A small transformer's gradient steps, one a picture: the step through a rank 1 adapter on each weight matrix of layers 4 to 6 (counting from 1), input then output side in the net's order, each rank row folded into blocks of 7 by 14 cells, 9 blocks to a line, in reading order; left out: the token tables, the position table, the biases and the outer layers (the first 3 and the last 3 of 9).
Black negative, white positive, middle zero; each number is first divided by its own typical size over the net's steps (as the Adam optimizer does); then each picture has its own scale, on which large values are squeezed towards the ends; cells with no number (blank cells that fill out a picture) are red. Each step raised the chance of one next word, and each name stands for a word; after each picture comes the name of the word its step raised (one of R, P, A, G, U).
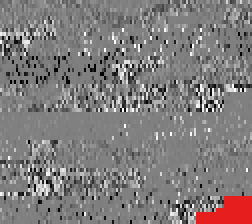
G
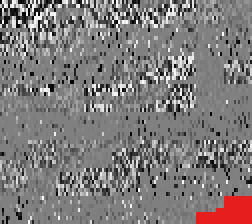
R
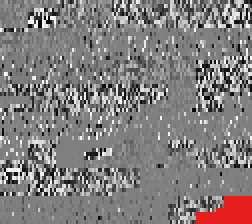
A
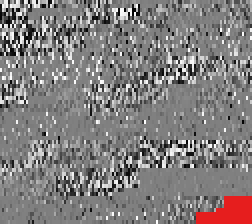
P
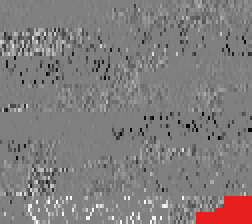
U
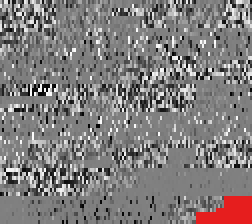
A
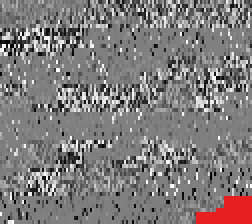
A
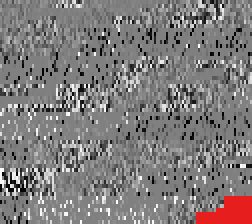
U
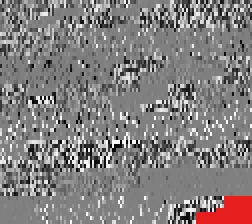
A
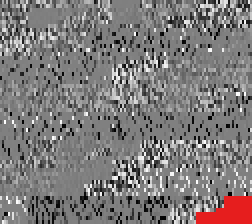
R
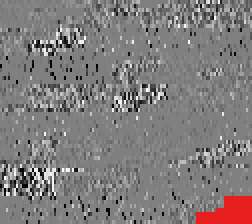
G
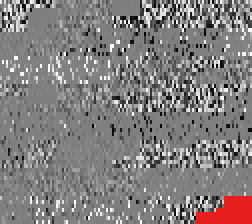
P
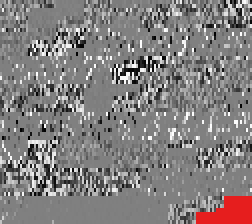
A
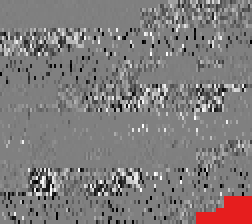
G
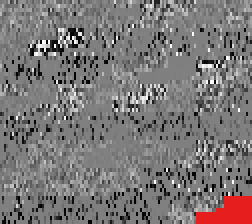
R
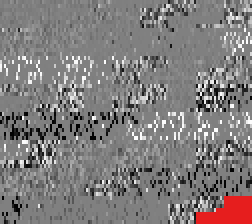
P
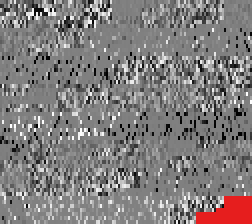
U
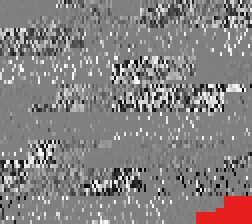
P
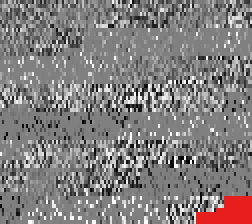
P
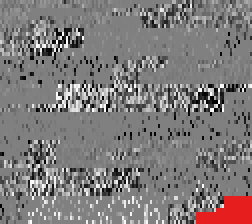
U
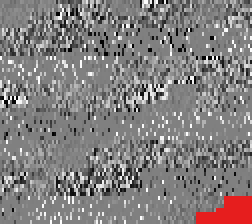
P
